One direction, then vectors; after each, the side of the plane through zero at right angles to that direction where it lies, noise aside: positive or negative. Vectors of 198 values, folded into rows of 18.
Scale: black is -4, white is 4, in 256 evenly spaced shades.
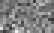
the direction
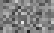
negative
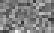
positive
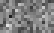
negative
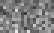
positive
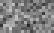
negative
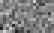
negative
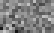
negative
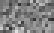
positive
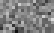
negative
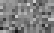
negative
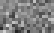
negative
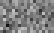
positive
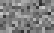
negative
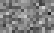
negative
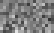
positive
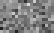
negative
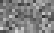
positive
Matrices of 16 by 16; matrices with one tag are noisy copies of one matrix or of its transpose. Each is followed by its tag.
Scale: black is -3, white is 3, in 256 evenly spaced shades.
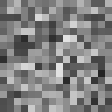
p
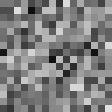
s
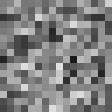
p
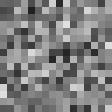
s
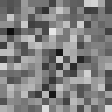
s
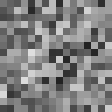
s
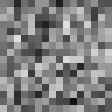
p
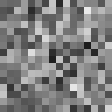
s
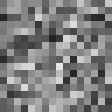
p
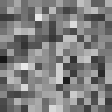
p
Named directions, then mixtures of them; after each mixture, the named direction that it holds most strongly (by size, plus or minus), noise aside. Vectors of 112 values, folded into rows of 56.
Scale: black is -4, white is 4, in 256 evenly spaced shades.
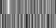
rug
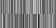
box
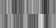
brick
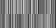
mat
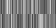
mat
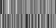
rug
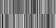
box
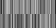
mat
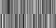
rug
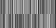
mat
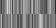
mat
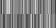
mat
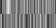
rug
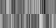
brick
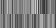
mat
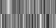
rug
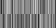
box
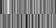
rug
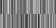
box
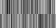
mat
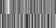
rug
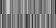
rug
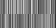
mat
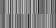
mat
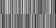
mat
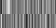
rug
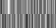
rug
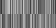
mat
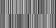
mat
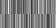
mat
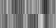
brick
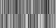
brick
